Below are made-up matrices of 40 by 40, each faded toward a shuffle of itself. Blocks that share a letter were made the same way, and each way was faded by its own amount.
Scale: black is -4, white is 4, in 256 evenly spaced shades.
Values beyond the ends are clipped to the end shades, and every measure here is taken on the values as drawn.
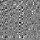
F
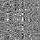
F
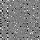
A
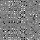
A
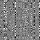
F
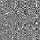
F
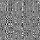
F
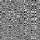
F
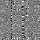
F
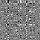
F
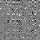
A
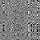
F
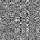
F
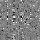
A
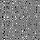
A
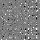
A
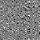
F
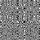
F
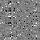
A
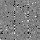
A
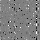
A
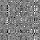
F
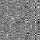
F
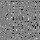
A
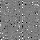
A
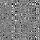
F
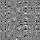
F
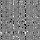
F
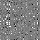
A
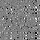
A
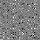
A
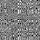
F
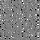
A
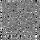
F
